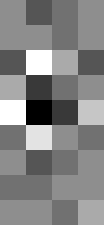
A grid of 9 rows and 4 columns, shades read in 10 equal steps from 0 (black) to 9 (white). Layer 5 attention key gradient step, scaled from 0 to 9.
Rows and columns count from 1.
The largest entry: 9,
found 2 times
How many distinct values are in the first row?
3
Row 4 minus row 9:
1 -3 0 -1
